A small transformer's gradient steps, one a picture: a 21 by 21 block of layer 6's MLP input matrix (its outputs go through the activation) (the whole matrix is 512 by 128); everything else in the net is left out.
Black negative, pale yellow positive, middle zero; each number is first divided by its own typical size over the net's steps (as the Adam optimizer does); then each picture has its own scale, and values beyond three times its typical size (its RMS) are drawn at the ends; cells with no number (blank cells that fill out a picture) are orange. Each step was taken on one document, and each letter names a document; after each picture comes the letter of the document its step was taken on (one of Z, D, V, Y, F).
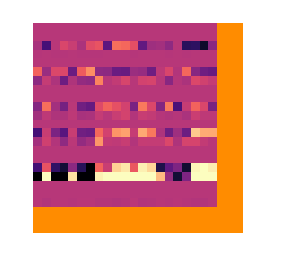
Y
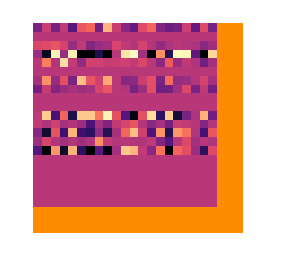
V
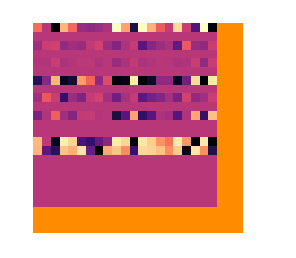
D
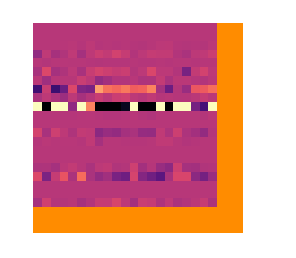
Y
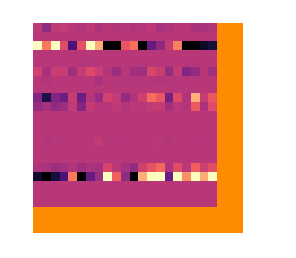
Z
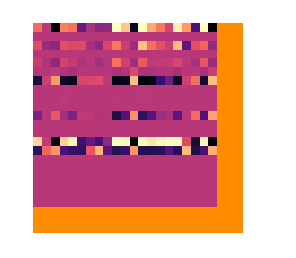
D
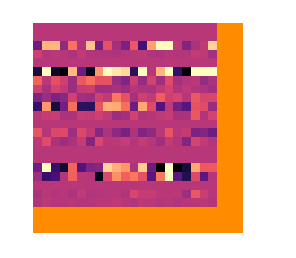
Y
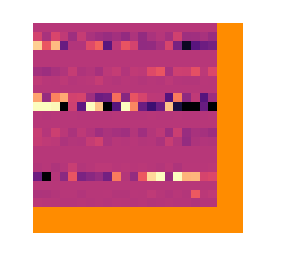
Z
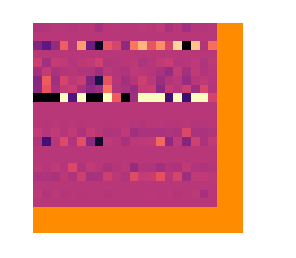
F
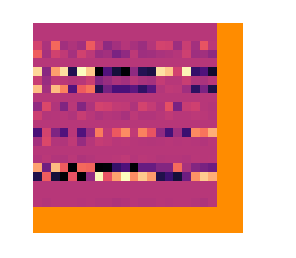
Y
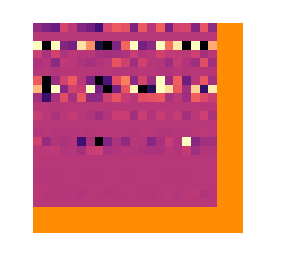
F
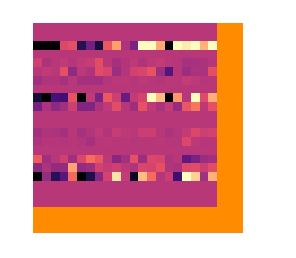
Z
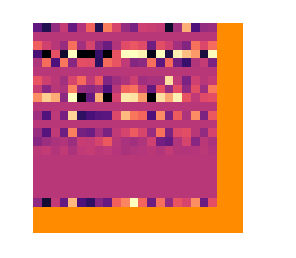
V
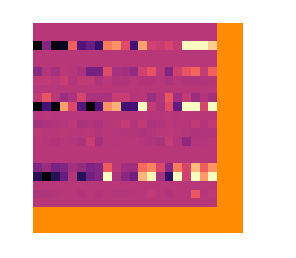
Z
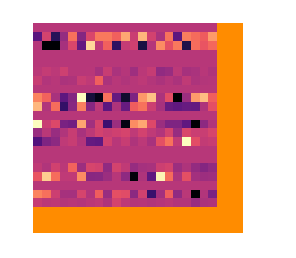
Z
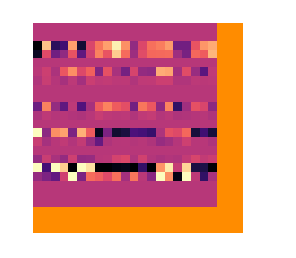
Y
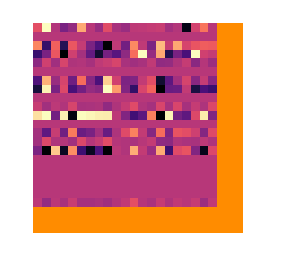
V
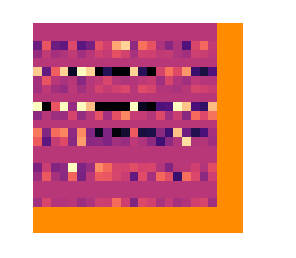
Y
